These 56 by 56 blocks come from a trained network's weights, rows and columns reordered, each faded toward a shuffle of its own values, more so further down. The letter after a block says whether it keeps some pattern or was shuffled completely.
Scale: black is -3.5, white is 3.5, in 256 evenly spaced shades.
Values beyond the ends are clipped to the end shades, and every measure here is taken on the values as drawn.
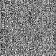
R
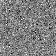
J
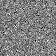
J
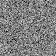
J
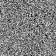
J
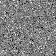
J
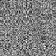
R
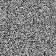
J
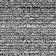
R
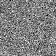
J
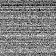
R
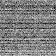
R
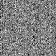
R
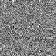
R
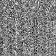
R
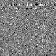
R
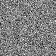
J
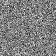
J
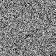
J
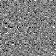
R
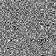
R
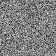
J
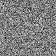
J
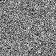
J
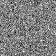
J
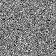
J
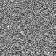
R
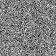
J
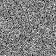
J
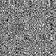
R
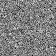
J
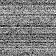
R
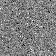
J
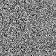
R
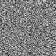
R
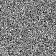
J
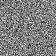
J
